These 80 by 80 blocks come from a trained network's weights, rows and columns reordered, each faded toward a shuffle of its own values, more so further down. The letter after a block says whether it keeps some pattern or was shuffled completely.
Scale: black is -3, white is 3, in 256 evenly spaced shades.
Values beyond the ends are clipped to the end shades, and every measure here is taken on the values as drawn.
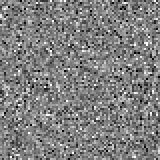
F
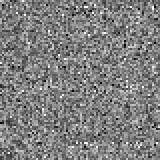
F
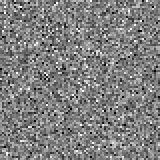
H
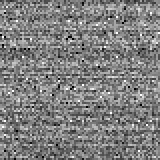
F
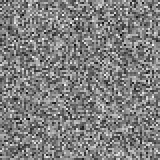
H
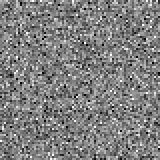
H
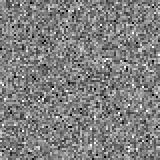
H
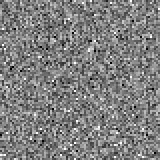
F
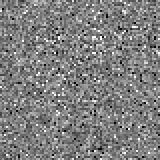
F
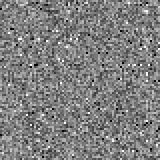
F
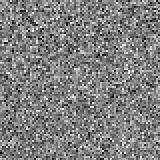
H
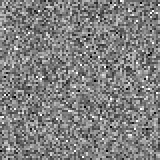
H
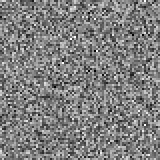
H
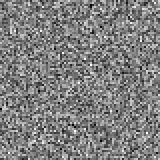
H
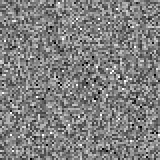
H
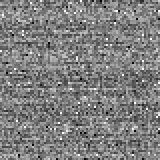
F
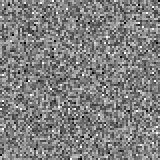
H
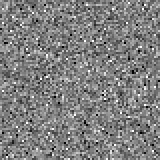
H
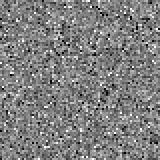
H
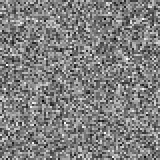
F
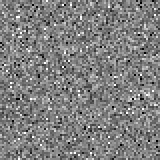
F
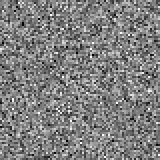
H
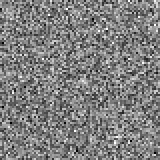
H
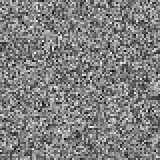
H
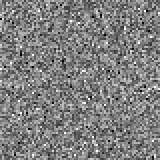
H
